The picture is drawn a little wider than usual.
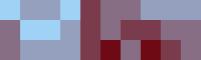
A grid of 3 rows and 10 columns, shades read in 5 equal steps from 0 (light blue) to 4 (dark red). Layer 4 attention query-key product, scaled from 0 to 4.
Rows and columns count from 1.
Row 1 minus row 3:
-2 0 0 -1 0 -2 0 -3 -2 -1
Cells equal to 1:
9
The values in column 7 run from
2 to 3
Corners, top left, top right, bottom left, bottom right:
0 1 2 2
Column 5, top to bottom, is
3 3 3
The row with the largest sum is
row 3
